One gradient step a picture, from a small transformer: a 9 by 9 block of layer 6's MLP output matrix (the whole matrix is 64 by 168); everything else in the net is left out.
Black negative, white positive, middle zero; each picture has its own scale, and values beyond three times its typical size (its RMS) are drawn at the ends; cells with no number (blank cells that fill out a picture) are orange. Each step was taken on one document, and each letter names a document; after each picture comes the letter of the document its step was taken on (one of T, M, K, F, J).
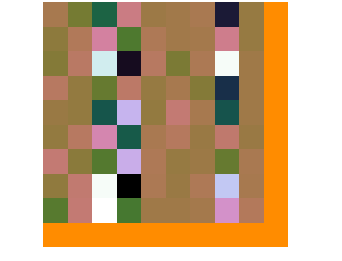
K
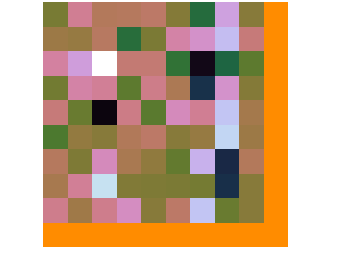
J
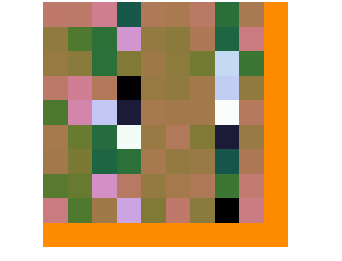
K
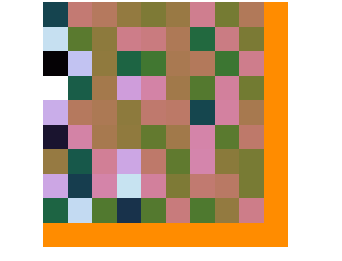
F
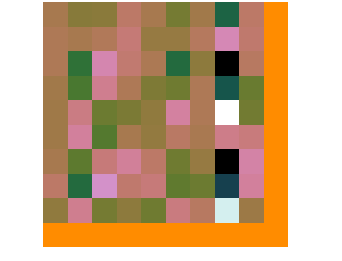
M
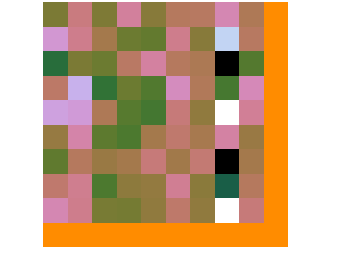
M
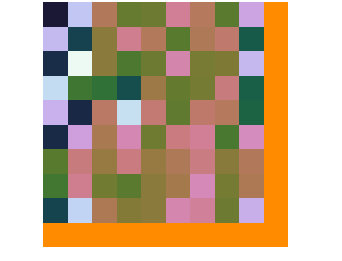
F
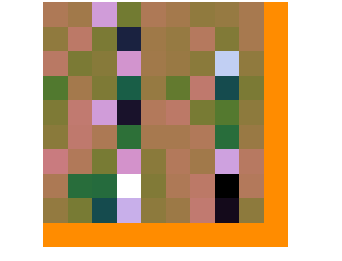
K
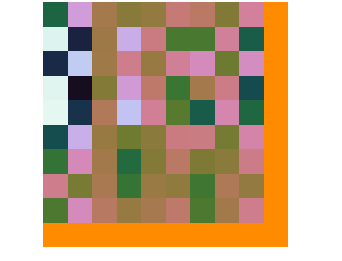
F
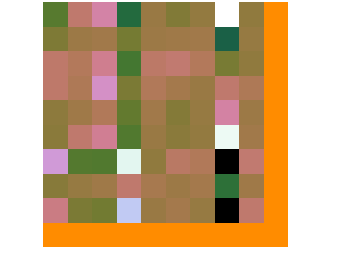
K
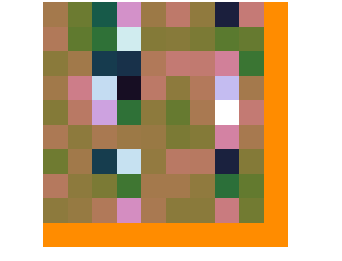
K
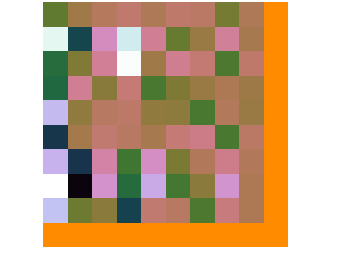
F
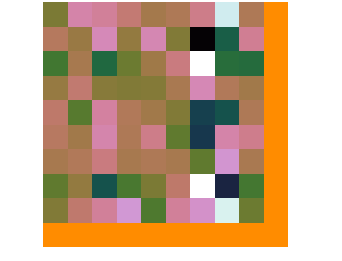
J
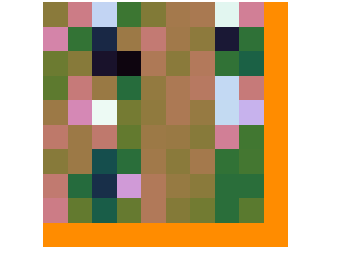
K
